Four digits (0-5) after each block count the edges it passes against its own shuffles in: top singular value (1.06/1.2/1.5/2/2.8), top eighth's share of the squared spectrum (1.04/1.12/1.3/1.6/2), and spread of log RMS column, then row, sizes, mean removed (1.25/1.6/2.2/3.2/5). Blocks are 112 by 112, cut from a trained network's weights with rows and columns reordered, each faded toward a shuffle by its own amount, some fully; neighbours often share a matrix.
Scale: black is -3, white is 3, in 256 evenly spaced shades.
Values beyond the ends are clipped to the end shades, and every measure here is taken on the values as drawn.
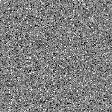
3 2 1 1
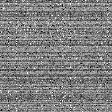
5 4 2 2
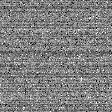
4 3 2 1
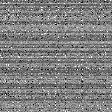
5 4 3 2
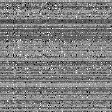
5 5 3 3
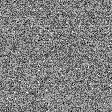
1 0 0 0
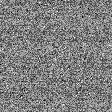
1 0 0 0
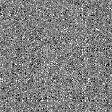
3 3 1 2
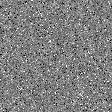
0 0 0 0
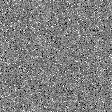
1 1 0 0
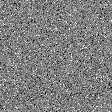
0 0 0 0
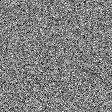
0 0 0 0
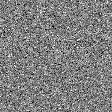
2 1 0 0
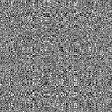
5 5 3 3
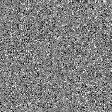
3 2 1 1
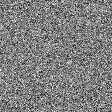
0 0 0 0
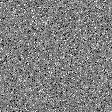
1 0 0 0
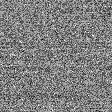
2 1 0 0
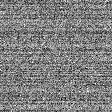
4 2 0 1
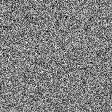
2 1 0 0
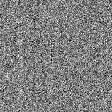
3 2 0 1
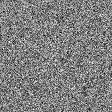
1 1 0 0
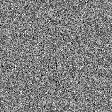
2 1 0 1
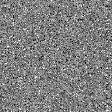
3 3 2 1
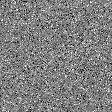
1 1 0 0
